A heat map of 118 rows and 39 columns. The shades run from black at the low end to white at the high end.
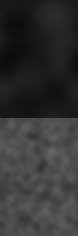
It is made of 2 by 1 panels. Panel 1,1: very low, smooth, faint in contrast. Panel 2,1: low, blotchy, faint in contrast.
